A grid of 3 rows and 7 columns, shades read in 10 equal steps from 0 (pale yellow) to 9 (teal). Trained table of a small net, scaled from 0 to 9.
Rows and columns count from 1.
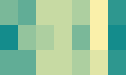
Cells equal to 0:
2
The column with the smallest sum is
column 6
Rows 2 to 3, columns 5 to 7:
5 0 9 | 3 1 8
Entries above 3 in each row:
3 4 3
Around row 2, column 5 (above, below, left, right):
3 3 2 0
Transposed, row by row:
5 9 6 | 6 4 6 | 2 3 2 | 2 2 2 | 3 5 3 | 0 0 1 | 8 9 8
